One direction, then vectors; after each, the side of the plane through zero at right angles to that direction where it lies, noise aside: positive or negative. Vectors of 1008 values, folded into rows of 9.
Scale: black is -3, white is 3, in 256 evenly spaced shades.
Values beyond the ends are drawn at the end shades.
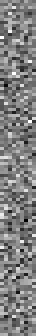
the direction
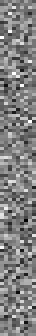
positive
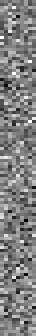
positive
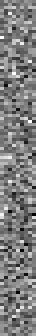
positive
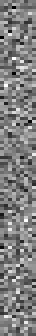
negative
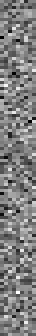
negative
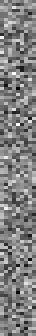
positive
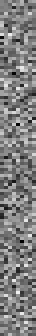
negative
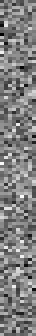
positive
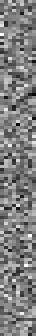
negative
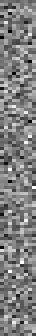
negative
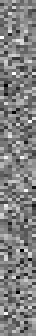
positive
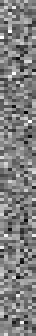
positive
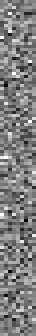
positive
